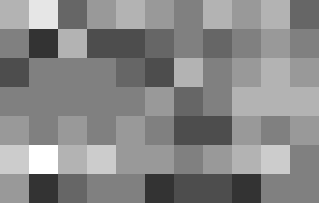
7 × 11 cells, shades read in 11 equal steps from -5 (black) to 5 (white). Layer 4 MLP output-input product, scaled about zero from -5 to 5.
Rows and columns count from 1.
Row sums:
13 -6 1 6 1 21 -13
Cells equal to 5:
1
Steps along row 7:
down up up same down up same down up same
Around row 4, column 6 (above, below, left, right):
-2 0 0 -1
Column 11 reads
-1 0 1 2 1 0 0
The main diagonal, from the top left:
2 -3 0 0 1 1 -2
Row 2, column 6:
-1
